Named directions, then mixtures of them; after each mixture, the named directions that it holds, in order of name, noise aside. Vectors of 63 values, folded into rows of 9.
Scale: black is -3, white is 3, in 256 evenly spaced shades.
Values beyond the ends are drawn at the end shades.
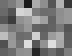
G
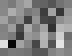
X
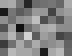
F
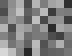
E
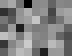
F, G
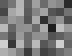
E, X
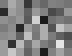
E, F, X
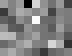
E, F, G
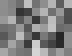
G, X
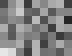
E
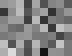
E, F, X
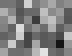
F, G, X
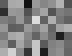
E, F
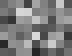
G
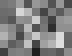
G, X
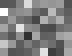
F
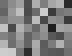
E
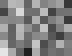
E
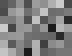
E
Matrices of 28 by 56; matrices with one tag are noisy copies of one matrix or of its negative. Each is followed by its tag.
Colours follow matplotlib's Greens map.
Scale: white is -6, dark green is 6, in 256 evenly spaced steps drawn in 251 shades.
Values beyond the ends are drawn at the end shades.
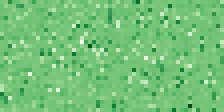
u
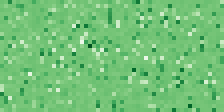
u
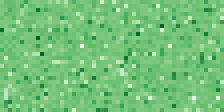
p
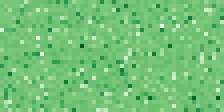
p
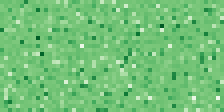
p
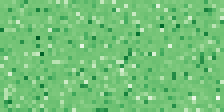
p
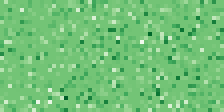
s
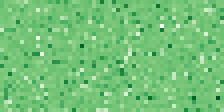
p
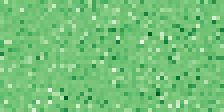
s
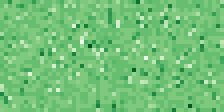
u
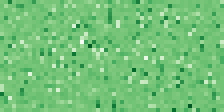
u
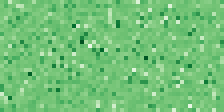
u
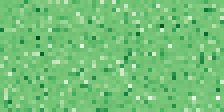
p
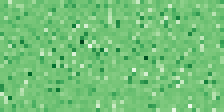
u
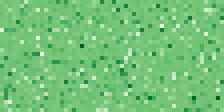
p
